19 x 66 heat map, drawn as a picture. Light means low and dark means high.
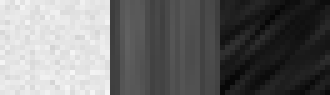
It is made of 1 by 3 panels. Panel 1,1: very low, fine-grained, faint in contrast. Panel 1,2: high, streaked downward, faint in contrast. Panel 1,3: very high, slanting up to the right, faint in contrast.
